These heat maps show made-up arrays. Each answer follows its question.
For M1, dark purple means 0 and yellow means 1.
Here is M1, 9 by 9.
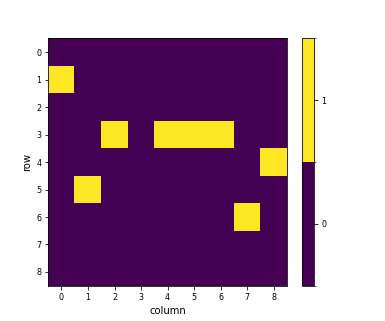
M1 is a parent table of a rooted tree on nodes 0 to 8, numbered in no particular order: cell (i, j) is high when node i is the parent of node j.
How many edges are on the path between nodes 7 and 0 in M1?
5
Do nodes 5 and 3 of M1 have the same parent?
no
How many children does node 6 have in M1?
1
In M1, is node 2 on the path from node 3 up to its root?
no
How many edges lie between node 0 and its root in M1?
3
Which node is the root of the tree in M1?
3
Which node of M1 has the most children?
3
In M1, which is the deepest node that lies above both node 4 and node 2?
3
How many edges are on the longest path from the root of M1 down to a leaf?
3
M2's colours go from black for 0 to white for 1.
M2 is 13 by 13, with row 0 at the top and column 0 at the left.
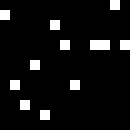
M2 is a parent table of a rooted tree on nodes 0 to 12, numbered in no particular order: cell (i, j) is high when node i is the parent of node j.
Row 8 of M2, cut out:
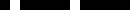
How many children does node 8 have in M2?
2
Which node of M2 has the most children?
4
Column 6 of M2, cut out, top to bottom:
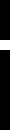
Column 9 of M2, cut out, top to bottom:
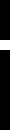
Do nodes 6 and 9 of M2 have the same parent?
yes
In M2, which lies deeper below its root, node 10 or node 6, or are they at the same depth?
the same depth
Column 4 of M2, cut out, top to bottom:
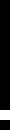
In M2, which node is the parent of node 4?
11
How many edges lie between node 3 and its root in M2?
6
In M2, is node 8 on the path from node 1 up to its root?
yes
